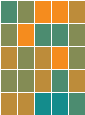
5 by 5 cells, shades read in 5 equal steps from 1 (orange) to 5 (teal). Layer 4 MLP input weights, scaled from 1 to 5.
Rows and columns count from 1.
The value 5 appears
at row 5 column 3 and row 5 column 4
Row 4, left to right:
3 3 2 4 2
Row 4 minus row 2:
0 2 -2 0 -1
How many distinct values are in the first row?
4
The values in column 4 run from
1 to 5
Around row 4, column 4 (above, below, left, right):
1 5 2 2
